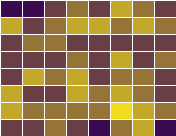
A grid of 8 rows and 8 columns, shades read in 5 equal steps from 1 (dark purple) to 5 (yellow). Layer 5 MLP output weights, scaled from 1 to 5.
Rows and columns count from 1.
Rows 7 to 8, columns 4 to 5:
3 3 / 2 1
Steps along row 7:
down same same same up down down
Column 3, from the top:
2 3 3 2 3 2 3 3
